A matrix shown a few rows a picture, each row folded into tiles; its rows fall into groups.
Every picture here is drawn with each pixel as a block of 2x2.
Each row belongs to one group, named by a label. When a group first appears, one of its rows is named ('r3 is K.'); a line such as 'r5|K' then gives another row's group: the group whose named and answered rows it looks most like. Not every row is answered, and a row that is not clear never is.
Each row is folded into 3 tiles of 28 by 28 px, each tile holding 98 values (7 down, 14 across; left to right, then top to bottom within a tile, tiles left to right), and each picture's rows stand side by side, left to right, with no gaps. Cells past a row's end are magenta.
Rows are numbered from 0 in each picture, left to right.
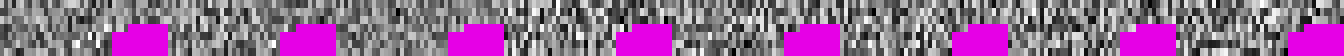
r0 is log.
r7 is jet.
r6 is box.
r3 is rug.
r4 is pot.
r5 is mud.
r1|rug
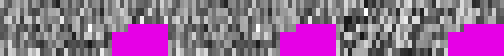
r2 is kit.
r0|pot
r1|pot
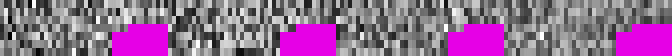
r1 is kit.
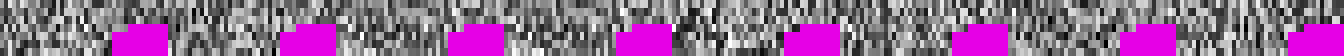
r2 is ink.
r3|ink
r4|kit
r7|rug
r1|jet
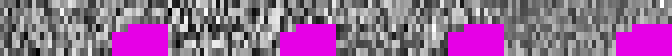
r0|log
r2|log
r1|box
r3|mud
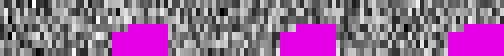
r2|mud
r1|box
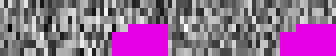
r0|jet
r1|mud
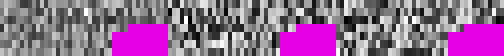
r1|box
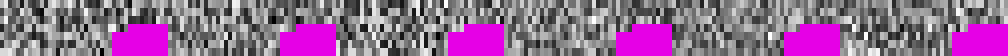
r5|ink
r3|jet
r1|rug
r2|mud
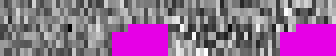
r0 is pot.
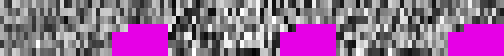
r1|kit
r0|box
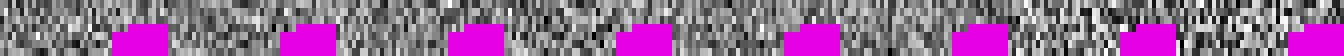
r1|ink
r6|rug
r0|pot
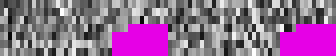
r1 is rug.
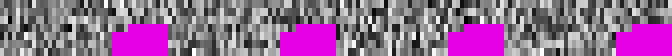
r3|box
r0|pot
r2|rug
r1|rug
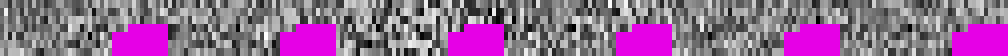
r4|box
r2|jet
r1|log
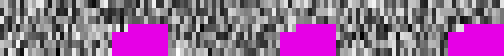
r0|rug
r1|ink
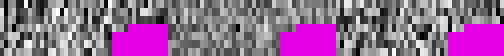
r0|kit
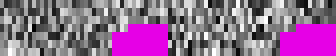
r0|ink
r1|jet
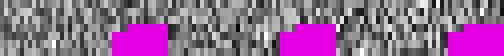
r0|rug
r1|log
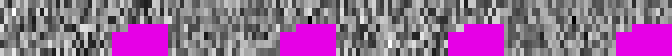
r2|mud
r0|box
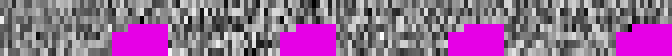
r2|mud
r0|log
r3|rug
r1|box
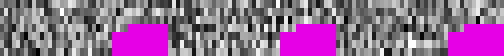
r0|log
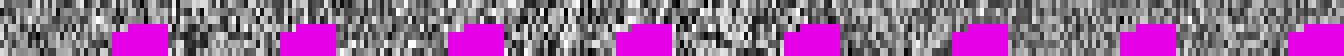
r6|mud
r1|mud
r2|ink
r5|log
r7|mud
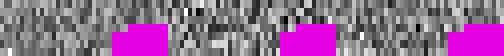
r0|box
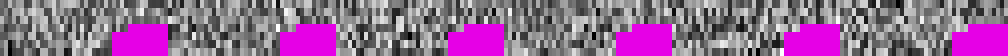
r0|log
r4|box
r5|jet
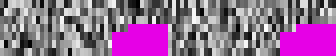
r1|mud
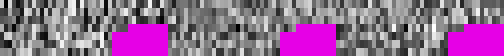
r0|kit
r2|log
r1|ink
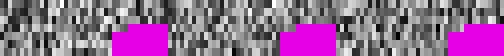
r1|jet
